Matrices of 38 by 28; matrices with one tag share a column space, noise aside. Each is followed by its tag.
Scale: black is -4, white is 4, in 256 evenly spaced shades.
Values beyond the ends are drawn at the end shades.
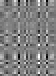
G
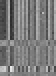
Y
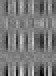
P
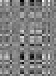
G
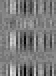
P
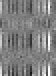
P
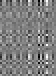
G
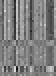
Y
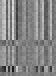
Y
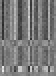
Y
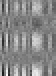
P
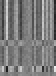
Y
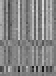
Y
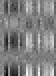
P
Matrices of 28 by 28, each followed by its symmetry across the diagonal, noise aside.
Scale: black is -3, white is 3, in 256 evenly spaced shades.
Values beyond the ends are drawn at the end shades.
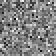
neither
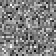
neither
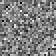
symmetric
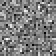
symmetric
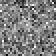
neither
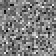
symmetric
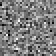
neither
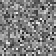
antisymmetric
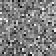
antisymmetric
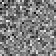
symmetric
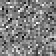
antisymmetric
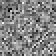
symmetric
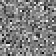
antisymmetric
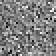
antisymmetric
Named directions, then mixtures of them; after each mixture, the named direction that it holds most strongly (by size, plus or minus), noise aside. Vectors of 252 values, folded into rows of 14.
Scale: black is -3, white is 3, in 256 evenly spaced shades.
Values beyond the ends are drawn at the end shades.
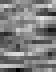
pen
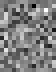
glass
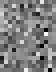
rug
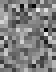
glass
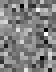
rug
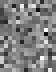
rug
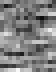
pen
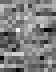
pen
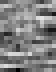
pen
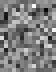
glass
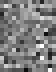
rug
